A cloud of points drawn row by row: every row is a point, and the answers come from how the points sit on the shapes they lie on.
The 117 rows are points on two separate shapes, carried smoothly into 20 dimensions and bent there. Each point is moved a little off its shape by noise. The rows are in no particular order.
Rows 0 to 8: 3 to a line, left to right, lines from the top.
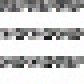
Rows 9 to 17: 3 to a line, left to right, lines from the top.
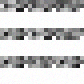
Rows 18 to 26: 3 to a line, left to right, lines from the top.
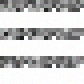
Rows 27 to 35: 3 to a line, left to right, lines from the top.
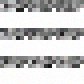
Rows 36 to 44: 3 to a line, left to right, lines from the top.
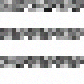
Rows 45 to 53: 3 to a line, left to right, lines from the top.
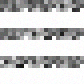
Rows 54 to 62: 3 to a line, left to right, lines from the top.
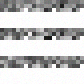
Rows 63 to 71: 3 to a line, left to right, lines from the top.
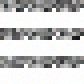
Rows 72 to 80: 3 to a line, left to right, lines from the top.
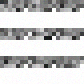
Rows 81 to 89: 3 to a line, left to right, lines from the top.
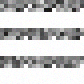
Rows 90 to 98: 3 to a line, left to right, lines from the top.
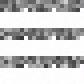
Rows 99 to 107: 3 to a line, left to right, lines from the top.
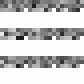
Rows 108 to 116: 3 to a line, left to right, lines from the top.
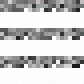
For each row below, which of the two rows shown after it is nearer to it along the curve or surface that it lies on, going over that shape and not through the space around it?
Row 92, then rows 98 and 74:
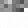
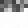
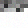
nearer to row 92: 74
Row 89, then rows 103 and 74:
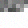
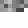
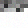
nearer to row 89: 103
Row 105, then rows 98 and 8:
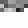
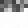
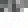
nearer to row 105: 98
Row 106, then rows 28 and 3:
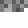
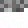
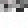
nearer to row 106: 28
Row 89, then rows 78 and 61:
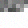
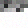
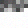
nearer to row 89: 61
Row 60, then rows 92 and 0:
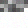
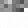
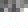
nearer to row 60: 92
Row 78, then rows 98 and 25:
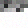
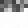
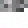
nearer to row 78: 98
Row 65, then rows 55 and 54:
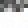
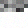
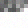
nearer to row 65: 54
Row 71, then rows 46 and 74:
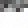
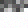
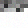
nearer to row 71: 46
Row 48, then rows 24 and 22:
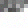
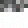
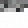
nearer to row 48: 24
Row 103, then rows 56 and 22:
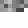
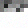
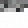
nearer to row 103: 22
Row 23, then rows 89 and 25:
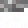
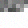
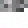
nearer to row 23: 25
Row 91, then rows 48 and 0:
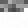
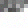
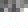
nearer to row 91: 48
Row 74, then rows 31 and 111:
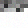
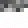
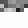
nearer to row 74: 111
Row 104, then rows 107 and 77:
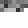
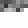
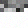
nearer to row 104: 77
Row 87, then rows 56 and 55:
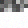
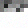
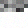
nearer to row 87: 56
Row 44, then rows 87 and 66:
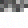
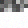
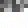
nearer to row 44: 87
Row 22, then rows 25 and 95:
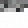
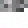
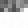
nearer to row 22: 25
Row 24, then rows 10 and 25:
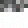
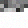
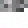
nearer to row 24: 10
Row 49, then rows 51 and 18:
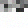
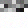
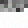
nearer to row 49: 51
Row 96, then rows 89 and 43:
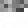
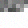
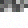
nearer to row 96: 89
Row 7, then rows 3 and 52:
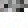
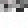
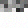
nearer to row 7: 3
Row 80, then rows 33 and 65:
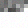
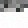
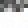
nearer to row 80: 65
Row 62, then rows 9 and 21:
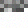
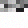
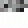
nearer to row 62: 21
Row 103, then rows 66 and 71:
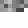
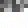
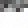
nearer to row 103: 71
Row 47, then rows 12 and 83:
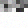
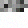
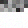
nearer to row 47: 83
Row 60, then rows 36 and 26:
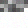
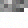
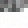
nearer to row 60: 36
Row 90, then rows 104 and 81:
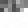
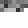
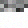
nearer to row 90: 104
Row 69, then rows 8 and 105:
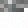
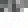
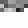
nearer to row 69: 105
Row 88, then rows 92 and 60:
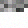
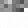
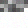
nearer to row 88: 92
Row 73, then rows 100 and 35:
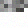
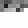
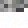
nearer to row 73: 35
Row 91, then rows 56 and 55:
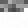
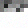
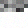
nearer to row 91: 55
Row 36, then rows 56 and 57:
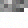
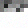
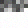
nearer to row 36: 56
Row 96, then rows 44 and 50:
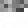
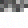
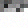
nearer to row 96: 50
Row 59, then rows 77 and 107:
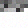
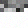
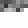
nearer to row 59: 77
